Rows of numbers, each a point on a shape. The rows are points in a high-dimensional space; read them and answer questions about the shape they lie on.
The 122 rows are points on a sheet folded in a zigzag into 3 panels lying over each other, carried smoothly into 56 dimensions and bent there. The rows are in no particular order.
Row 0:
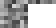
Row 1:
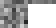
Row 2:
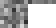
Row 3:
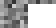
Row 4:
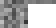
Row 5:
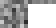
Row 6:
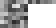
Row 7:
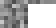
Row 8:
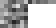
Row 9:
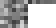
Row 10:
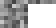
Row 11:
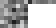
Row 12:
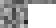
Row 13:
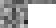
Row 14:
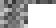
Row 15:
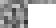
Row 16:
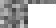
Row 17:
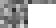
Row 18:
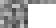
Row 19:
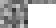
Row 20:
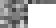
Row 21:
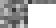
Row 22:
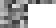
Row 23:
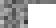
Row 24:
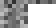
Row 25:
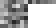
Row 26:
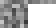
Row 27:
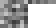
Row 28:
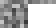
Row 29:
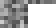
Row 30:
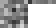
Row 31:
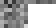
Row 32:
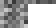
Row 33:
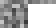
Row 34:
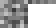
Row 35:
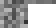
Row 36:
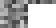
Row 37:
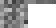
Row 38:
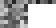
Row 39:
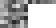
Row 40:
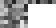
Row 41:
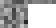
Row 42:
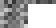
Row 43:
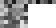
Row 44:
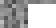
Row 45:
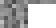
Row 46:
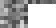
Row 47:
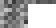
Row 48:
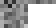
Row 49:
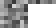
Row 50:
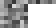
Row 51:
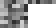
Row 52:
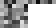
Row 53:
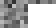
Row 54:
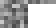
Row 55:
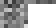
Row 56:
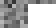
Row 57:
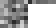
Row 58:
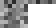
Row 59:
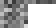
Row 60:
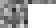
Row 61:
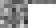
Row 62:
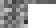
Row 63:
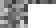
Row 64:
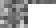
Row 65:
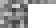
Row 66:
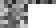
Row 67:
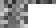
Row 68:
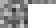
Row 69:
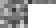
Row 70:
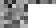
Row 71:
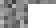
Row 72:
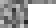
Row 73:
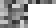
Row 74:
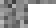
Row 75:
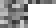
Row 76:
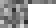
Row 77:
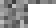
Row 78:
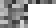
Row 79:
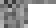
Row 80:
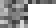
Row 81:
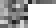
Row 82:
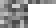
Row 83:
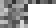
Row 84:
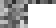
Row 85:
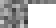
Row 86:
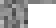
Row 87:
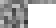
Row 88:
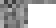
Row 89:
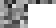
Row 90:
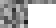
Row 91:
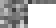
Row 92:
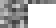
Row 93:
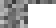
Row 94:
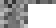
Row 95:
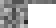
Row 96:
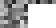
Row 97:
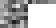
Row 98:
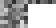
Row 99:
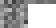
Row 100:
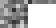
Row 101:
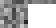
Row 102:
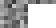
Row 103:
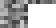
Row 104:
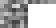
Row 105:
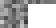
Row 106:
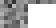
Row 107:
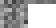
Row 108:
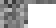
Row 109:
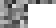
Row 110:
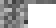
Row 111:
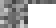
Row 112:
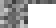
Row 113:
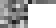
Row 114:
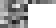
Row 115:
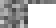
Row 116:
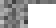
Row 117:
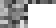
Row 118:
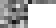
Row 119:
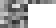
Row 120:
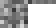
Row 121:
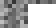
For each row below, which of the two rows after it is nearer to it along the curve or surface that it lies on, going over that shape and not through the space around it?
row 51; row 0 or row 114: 114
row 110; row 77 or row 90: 90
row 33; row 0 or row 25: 0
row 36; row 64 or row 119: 119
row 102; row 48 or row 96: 48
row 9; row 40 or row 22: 40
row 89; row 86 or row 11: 86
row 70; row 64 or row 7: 7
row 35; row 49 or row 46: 46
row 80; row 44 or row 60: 60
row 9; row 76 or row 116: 76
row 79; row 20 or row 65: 65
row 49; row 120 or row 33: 33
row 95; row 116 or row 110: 110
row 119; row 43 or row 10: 10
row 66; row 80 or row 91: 80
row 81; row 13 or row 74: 13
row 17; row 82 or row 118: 118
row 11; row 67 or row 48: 67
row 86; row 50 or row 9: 50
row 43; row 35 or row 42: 42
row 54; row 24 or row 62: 24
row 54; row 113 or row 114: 114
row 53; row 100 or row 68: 68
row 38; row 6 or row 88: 6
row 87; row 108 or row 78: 78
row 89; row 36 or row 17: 36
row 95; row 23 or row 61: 61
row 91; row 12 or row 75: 12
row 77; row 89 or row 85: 89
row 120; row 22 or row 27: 27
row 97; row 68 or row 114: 114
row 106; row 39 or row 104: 104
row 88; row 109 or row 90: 109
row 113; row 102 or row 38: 38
